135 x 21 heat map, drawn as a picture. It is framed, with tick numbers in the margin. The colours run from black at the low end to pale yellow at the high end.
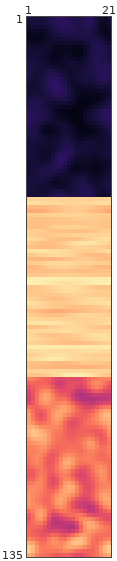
The table splits into 3 rows of 1 panel. Panel 1,1: very low, blotchy, faint in contrast. Panel 2,1: very high, streaked across, faint in contrast. Panel 3,1: high, blotchy.
